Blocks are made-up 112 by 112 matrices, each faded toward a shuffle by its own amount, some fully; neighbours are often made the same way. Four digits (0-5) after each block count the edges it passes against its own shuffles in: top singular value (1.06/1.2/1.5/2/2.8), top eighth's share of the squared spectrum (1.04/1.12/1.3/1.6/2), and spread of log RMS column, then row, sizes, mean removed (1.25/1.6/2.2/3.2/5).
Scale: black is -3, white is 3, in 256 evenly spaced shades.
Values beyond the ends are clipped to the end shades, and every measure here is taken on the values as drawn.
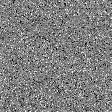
0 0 0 0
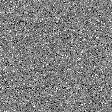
0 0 0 2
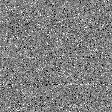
1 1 0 1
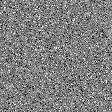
0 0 0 0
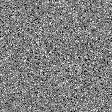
2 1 0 0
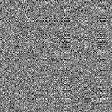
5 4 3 3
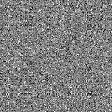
4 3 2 1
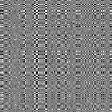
5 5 5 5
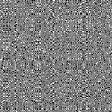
5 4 3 3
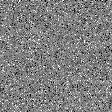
3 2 0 0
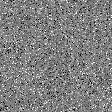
3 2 0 1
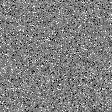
2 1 0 0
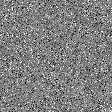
2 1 0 0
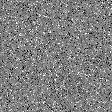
2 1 0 0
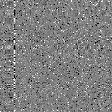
4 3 2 1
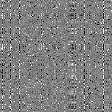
5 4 3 2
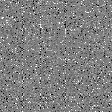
4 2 2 1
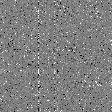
4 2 1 0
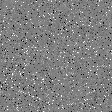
0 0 0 0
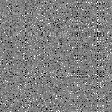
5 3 2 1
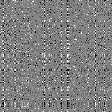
5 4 3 3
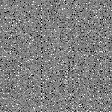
4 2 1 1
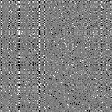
5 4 3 3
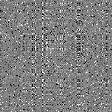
5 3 3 2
